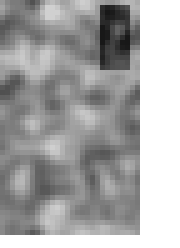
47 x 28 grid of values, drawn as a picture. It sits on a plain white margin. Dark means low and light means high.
The texture is blotchy. Values change most from cell to cell in the top right. The top right is the ninth with the lowest average. In the top right lies a patch that is lower than the rest. Neither half mirrors the other.
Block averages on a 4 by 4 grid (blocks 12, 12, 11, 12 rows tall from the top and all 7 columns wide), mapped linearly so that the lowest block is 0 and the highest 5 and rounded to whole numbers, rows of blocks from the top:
3 5 3 0
3 4 4 3
4 4 3 3
3 4 4 4
